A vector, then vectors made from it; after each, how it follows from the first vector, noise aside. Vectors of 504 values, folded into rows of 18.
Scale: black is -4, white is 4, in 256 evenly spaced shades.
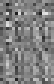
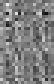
negated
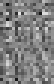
copied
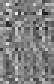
negated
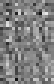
copied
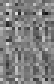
negated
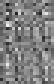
copied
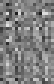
copied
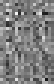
negated
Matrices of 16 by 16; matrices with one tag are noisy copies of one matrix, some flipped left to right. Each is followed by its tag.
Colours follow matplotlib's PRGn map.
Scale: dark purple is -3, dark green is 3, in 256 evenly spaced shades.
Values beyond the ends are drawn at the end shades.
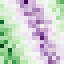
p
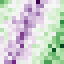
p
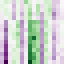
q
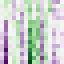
q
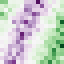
p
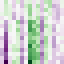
q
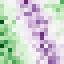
p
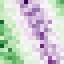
p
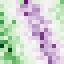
p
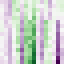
q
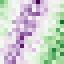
p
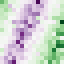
p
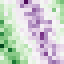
p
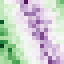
p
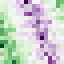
p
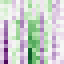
q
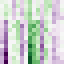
q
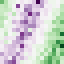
p
